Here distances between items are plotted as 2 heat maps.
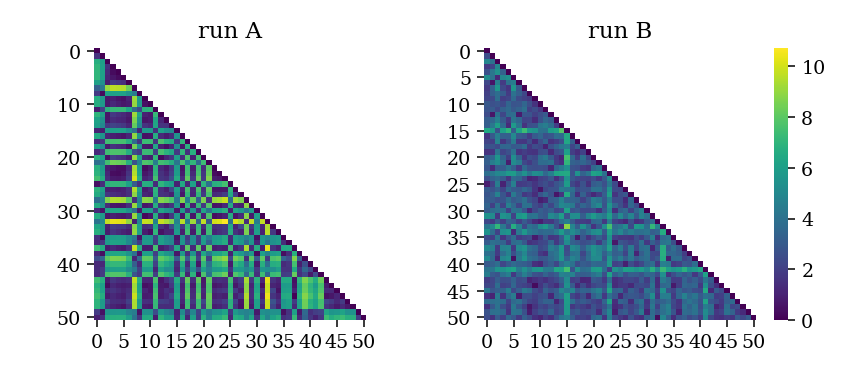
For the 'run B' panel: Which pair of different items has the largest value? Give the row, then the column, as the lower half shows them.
33, 15
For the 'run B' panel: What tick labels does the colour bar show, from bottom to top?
0, 2, 4, 6, 8, 10
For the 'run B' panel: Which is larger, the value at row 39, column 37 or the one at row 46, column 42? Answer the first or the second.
the second
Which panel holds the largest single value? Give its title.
run A
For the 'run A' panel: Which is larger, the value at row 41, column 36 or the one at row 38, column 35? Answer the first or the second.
the first
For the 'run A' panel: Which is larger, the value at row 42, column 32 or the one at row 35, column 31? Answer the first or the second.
the second
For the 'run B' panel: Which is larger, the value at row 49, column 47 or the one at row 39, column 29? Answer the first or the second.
the second
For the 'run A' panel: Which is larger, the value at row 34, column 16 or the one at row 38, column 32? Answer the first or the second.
the second
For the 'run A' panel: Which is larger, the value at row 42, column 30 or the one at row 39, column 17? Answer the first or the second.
the second
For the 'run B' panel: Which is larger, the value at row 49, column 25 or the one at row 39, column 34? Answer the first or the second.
the first
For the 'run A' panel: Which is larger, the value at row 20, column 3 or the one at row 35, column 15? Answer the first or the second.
the first
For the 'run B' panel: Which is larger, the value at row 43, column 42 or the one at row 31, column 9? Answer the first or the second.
the second
